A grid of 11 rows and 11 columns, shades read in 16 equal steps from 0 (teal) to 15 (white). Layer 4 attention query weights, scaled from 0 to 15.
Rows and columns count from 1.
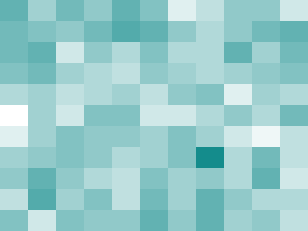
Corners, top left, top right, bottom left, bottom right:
5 12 7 11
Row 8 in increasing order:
0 6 7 7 8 8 9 9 10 10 11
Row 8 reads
9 8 7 8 10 9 7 0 10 6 11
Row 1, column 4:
8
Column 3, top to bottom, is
6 8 12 9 11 12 7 7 8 9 7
